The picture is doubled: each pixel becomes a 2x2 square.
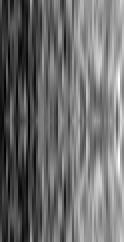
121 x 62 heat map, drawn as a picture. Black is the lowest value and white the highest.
Mirror symmetry: top to bottom. Grain: streaks running down. Slope: up to the right.
